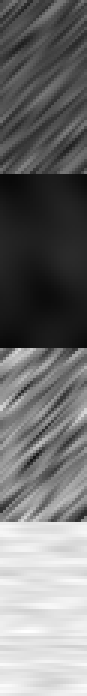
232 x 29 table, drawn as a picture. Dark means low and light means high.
It is made of 4 by 1 panels. Panel 1,1: low, slanting up to the right. Panel 2,1: very low, smooth, faint in contrast. Panel 3,1: middling, slanting up to the right, strong in contrast. Panel 4,1: very high, streaked across, faint in contrast.
